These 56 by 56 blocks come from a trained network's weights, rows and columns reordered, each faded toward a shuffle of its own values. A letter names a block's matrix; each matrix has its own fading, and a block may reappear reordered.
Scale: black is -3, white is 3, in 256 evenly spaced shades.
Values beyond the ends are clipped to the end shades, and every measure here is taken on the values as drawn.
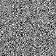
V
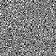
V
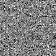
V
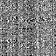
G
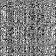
G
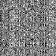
G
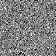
V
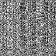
G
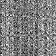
G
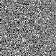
V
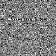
V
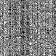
G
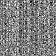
G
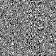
V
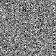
V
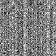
G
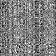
G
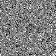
V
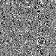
V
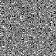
V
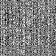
G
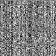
G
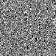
V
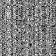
G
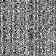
G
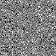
V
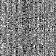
G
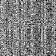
G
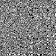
V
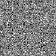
V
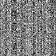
G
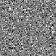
V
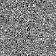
V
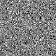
V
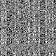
G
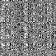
G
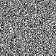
V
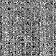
G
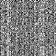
G
